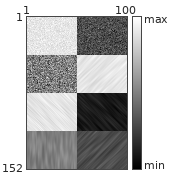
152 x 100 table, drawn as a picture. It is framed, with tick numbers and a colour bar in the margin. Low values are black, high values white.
The table splits into 4 rows of 2 panels. Panel 1,1: very high, fine-grained, faint in contrast. Panel 1,2: low, fine-grained. Panel 2,1: middling, fine-grained, strong in contrast. Panel 2,2: very high, slanting up to the right, faint in contrast. Panel 3,1: very high, slanting down to the right, faint in contrast. Panel 3,2: very low, slanting down to the right, faint in contrast. Panel 4,1: middling, streaked downward, faint in contrast. Panel 4,2: low, slanting up to the right, faint in contrast.
